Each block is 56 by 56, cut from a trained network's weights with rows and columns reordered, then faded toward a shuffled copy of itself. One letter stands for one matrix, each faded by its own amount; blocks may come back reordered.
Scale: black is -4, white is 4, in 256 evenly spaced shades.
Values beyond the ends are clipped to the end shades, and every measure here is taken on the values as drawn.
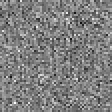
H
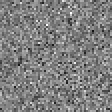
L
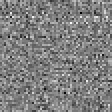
H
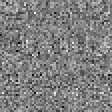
H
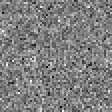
L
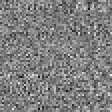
H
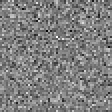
H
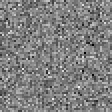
L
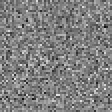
H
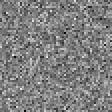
L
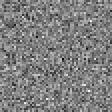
H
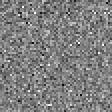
L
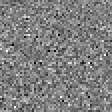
L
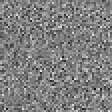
H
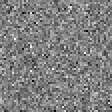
L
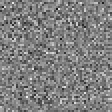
H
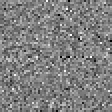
L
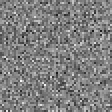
H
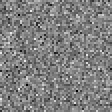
L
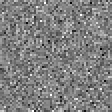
L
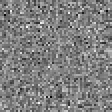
H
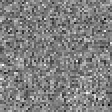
H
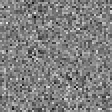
H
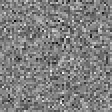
H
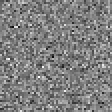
H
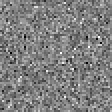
L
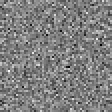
L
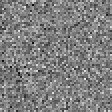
L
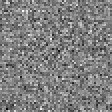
H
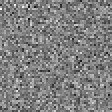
H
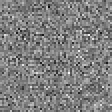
H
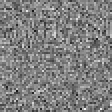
H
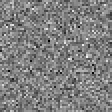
L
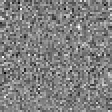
H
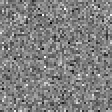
L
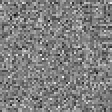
H
